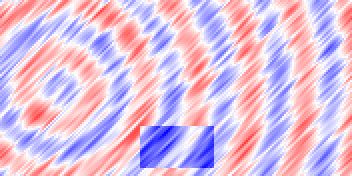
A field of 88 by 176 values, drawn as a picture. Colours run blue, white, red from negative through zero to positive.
An odd patch, lower than its surroundings, sits in the bottom middle. On average the colour sits 50% of the way up the scale. Rings spread out from the middle left. No overall slope runs across the table. The bottom middle is the ninth with the lowest average.
